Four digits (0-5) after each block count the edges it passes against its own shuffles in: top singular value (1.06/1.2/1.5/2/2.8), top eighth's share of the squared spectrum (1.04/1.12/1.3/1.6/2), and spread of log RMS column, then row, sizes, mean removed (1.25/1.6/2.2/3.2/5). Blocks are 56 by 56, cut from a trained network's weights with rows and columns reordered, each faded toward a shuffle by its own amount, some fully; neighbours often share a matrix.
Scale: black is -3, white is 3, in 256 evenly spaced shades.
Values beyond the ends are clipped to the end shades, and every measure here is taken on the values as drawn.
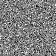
0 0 0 0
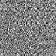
3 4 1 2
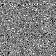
1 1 0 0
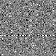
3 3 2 2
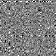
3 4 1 2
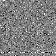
2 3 1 1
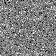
0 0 0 0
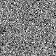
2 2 0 1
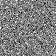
0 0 0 0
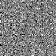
2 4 1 2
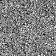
0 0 0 0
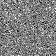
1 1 0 0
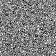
0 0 0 0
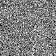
2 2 0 0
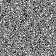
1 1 0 0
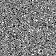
1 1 0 0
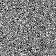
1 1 0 0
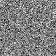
2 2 0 1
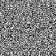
3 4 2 2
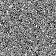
0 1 0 0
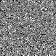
2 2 0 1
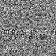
3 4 0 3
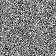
1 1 0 0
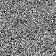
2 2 0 1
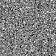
2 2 0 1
